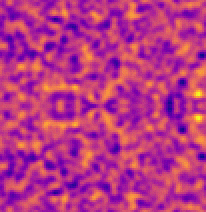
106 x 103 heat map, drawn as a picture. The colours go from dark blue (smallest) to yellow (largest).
No row or column stands out. The texture is blotchy. The top and bottom halves mirror each other. No overall slope runs across the table. The values follow a bell shape.
